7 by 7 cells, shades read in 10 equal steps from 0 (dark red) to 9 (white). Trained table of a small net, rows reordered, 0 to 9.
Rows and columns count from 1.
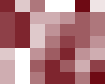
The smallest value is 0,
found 2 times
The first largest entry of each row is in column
4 3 3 3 2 2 2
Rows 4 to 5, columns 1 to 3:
2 1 7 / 7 9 5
